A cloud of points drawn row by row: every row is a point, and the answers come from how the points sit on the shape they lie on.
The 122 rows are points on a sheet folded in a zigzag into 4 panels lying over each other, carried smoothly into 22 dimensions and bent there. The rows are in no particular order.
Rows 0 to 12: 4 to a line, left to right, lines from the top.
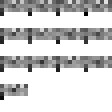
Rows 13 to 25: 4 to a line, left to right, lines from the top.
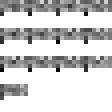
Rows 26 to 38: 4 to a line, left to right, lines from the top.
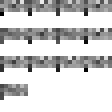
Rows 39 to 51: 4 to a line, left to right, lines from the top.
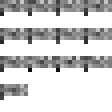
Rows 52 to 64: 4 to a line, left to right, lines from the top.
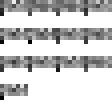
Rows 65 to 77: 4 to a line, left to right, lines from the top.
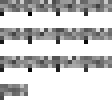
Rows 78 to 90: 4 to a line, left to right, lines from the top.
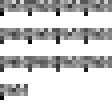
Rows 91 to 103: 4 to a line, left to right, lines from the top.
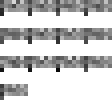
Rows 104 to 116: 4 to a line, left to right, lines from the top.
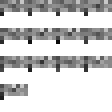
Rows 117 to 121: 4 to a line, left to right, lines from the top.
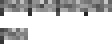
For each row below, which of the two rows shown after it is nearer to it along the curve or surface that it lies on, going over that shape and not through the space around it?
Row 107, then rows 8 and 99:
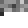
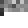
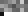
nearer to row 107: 99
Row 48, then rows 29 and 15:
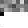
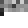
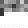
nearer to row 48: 15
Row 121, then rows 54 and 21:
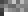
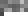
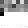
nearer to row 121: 54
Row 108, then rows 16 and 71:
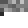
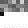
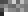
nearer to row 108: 71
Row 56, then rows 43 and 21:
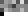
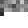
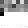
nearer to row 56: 21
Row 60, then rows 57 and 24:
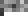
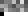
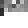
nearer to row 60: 57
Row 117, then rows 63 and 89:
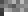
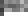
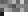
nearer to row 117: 63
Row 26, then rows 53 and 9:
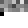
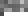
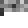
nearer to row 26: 9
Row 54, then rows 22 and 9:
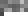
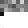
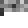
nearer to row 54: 22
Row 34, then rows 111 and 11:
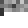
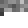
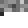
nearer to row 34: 111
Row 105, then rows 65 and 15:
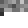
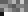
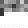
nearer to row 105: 65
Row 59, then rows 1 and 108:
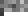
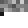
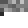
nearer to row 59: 1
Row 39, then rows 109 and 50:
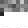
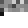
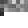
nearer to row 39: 109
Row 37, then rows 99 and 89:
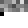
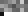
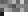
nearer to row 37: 99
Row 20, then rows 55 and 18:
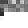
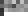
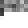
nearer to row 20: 55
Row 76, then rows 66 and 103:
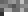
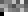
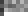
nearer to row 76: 66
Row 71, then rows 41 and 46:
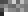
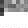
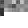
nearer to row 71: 41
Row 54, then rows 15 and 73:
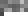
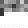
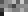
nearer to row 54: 73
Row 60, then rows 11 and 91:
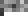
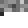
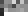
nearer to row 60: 11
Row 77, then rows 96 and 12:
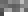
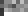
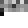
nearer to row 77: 96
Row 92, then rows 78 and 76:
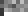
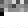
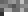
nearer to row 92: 76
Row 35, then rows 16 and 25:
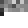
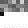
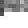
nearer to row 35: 25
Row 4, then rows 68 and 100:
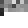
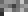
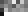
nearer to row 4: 100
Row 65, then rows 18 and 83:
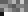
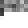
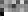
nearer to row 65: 18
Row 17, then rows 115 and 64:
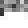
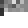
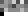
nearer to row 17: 64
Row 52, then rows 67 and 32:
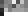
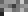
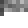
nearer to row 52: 32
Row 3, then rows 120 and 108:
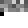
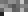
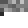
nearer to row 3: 120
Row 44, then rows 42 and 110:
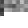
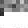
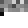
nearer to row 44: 42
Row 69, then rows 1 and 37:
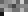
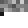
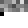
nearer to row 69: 37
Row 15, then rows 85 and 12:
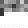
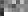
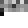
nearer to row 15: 12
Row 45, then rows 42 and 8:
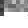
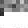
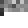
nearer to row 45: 8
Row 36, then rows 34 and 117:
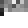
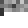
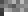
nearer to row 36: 117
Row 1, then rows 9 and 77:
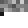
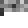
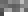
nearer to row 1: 77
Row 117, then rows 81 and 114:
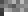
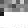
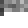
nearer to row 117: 114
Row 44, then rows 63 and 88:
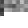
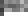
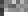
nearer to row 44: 63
